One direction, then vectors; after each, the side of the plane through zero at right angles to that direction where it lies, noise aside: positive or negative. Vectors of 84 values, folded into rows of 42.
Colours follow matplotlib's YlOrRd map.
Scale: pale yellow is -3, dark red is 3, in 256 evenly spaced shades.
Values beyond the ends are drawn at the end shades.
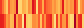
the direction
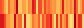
positive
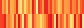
positive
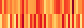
negative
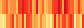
negative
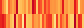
positive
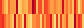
positive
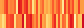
negative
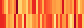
positive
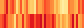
negative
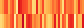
negative
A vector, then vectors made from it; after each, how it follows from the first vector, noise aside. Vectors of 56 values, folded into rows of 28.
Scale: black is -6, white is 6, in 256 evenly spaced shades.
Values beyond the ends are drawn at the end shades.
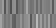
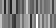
scaled up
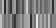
scaled up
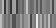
scaled up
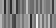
scaled up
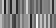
scaled up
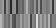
scaled up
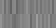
shrunk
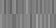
shrunk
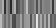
scaled up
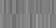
shrunk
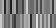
scaled up
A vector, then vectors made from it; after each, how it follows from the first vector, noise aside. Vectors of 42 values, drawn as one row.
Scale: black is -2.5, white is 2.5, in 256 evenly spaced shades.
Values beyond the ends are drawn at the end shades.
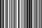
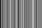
partly zeroed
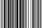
negated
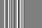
partly zeroed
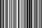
copied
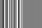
partly zeroed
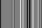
partly zeroed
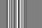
partly zeroed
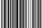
negated
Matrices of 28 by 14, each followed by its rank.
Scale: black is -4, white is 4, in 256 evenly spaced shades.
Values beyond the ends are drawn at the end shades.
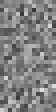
full rank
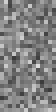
full rank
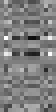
two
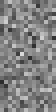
full rank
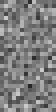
full rank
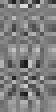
two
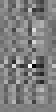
two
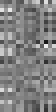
two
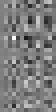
two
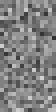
full rank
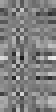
two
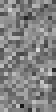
full rank
